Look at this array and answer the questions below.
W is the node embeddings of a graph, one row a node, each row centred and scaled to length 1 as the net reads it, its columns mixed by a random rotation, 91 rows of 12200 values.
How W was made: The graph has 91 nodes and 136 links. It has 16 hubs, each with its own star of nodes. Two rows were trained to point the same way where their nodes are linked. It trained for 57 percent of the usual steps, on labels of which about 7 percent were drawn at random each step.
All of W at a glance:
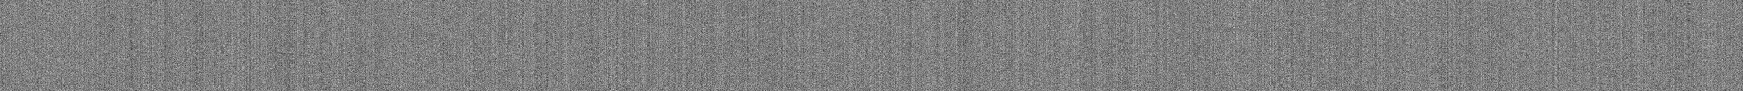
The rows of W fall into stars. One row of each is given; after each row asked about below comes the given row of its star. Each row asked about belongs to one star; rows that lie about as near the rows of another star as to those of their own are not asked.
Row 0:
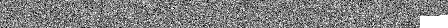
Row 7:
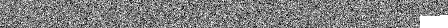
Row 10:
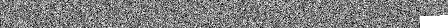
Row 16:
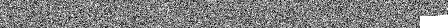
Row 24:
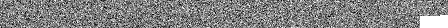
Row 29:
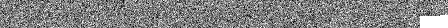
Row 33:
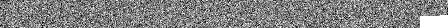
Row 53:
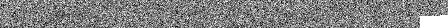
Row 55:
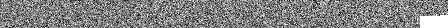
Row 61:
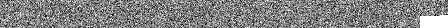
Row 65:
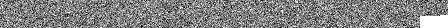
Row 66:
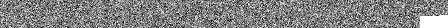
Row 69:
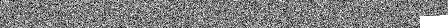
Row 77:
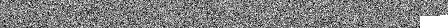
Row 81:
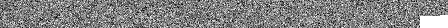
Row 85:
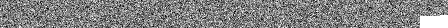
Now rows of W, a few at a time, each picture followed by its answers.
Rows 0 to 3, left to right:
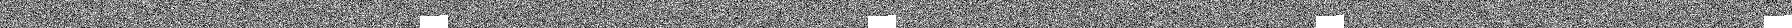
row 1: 81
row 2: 10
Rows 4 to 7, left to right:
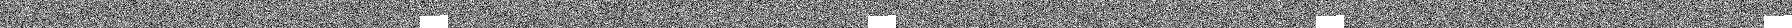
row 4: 53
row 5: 65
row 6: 24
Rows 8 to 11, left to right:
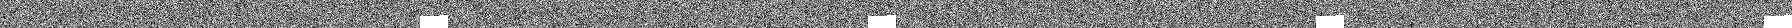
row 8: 61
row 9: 69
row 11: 53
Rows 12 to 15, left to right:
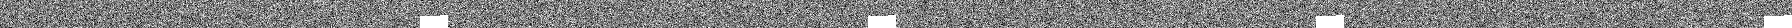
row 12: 24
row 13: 65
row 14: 10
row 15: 7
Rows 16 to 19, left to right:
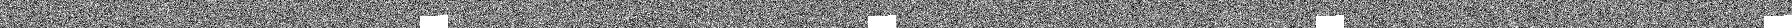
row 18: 61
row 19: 66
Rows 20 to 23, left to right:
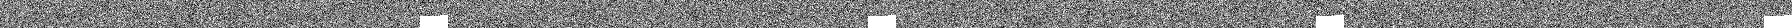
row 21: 16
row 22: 69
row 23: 85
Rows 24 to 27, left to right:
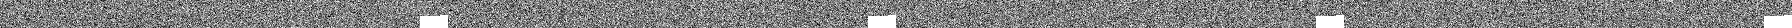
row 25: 10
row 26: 81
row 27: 55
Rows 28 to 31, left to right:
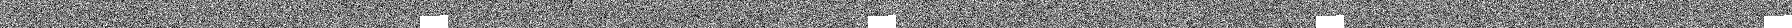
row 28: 16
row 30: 16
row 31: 7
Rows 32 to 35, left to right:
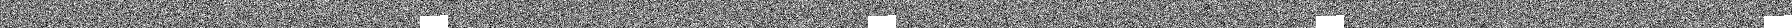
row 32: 55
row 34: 24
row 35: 33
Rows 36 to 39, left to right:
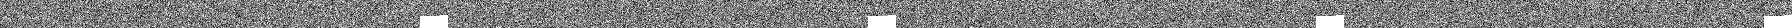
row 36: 24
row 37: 53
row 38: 24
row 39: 29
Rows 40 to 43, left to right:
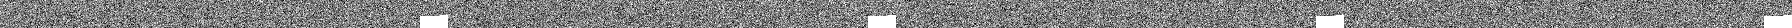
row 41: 24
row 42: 69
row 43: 0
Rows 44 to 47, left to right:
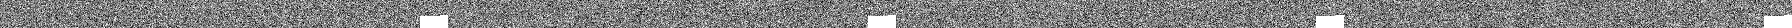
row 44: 81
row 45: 53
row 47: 29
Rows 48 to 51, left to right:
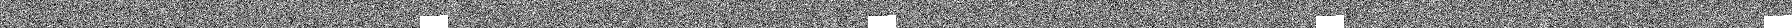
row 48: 66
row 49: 69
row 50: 85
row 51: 85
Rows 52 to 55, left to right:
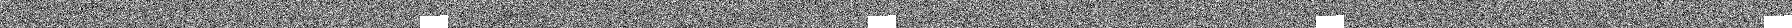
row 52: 66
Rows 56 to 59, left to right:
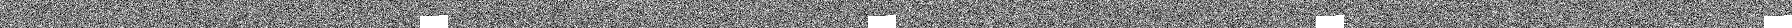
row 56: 85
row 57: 69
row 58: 10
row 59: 16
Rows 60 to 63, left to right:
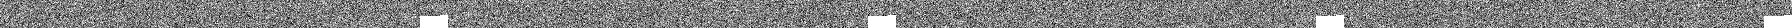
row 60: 29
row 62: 53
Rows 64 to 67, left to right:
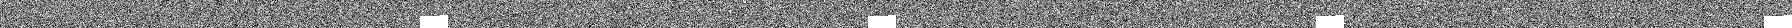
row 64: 85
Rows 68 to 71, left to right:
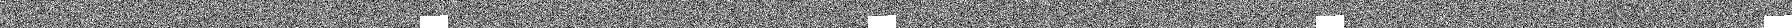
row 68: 29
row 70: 0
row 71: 61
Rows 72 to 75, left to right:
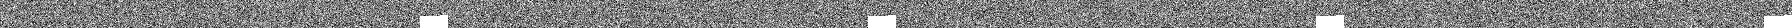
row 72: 10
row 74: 77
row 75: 7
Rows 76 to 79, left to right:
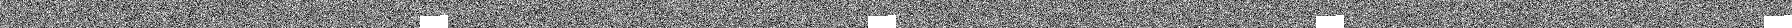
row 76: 53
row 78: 66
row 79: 65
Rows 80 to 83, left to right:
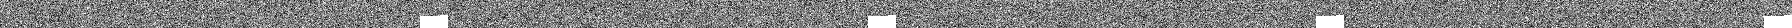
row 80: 69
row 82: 65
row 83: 81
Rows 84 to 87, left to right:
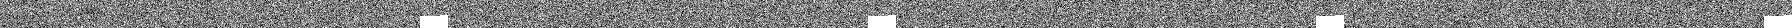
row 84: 77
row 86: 85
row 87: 16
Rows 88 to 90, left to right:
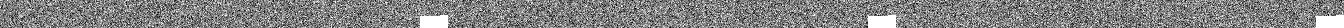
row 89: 16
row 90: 29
